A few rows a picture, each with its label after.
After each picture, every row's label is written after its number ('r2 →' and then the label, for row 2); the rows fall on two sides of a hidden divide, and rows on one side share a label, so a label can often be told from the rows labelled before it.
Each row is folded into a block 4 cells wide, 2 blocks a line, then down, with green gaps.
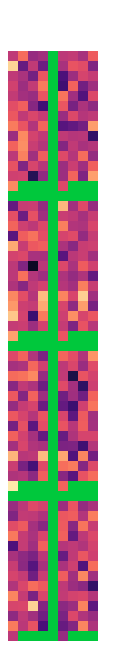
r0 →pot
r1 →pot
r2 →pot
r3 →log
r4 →pot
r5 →log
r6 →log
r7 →log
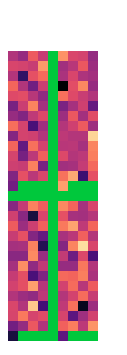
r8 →log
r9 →pot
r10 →log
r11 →pot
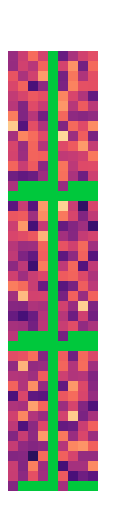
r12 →log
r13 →pot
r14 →pot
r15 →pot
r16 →log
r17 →pot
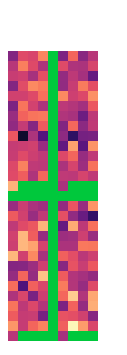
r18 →pot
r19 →pot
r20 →pot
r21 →pot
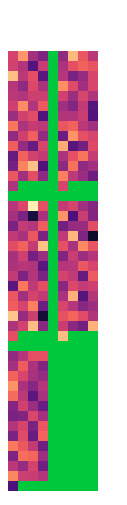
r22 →log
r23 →log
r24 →log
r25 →pot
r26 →log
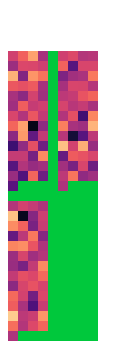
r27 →log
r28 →pot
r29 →pot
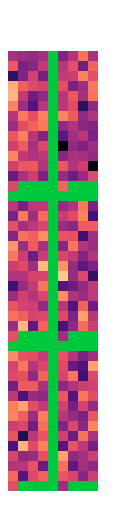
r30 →pot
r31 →log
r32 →pot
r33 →log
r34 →pot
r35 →pot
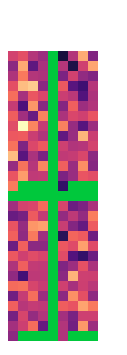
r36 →pot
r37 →log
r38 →log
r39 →pot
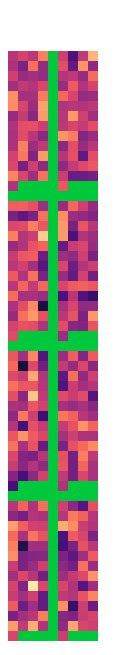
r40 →pot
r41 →pot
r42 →log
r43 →log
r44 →log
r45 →pot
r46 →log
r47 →pot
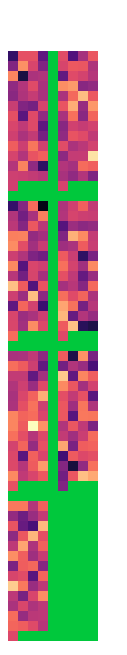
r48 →log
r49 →pot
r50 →log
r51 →pot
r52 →pot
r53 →log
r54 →pot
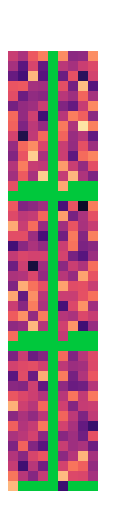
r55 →log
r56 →pot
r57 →log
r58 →pot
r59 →pot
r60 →log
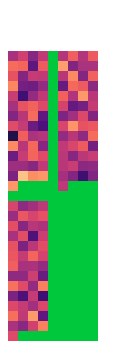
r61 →log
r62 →pot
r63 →log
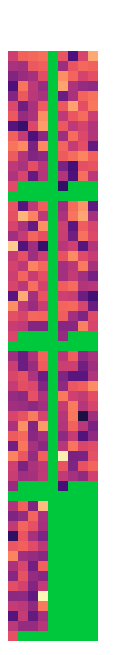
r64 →pot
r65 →log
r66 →pot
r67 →log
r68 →pot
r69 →pot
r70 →pot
